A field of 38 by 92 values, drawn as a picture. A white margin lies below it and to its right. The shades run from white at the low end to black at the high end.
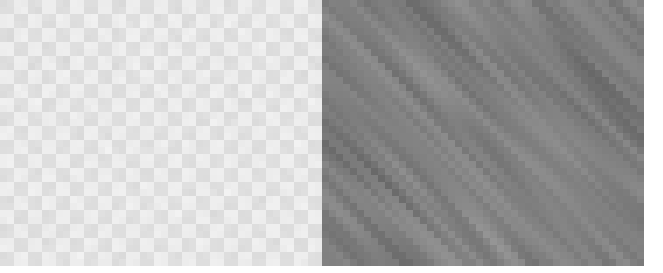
The table splits into one row of 2 panels. Panel 1,1: very low, checkered, faint in contrast. Panel 1,2: middling, slanting down to the right, faint in contrast.
